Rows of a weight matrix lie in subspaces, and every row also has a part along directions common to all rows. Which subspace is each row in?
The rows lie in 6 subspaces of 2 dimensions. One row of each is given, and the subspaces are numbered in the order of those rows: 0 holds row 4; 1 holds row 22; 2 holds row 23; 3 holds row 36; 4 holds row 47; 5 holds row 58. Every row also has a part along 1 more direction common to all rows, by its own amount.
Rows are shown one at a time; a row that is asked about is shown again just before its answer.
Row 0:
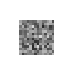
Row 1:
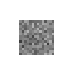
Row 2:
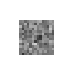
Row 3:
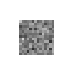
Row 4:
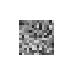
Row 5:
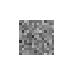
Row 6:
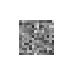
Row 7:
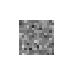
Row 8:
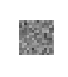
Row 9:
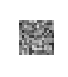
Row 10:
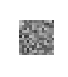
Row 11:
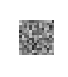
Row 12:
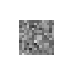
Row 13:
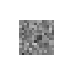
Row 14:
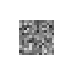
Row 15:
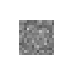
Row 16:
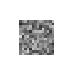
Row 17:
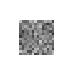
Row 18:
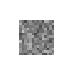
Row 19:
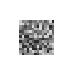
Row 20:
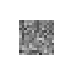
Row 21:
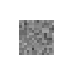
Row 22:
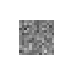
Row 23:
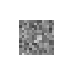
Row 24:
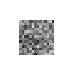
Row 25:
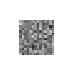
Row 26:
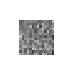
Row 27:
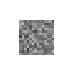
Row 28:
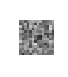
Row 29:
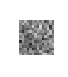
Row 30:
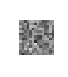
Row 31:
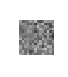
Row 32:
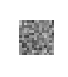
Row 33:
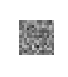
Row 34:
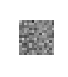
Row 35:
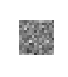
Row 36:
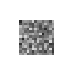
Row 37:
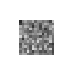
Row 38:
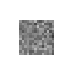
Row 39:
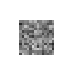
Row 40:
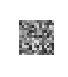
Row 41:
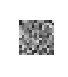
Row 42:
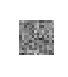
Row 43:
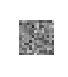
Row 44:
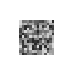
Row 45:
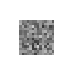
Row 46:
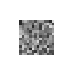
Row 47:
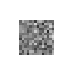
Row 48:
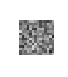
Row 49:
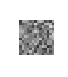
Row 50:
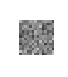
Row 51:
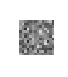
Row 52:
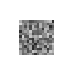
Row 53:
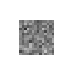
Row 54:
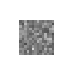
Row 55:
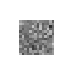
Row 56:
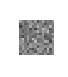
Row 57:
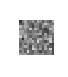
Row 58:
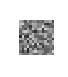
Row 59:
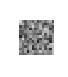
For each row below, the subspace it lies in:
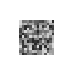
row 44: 1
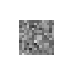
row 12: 2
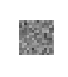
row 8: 3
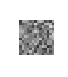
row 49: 4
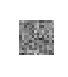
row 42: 1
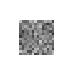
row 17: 4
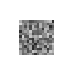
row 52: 2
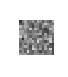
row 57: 3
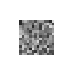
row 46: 4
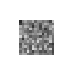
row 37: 3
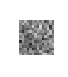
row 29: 0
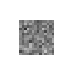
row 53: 1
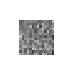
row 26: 4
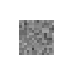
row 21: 3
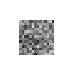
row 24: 0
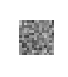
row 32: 3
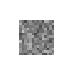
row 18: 0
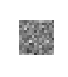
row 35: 1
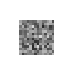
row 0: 5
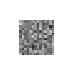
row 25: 0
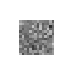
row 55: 0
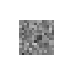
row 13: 2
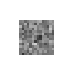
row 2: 2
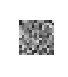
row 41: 4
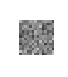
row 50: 4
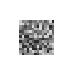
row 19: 0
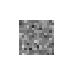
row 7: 2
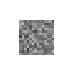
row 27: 5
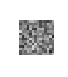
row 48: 2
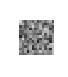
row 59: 3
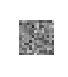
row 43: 1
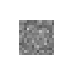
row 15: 5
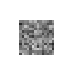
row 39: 4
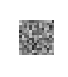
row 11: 2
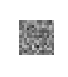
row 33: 5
